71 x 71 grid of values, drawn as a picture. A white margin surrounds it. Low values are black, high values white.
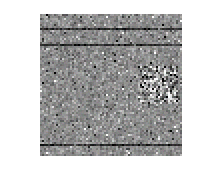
Odd patch: rougher, in the middle right. Odd lines: rows 8, 16 and 66. Mirror symmetry: none. Slope: none. Roughest part: middle right.
